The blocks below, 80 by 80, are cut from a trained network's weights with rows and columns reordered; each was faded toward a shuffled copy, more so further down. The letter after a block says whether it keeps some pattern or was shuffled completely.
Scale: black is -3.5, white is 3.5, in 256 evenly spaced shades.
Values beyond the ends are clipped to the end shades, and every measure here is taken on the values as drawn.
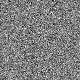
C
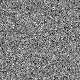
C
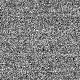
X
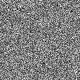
C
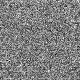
X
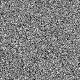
C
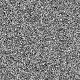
C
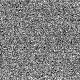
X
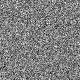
C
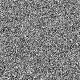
C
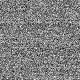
X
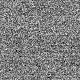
X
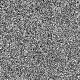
C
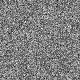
C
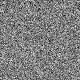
C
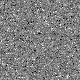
C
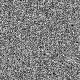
C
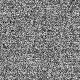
X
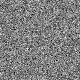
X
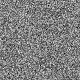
C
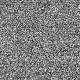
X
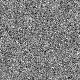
C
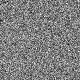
C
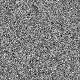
C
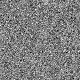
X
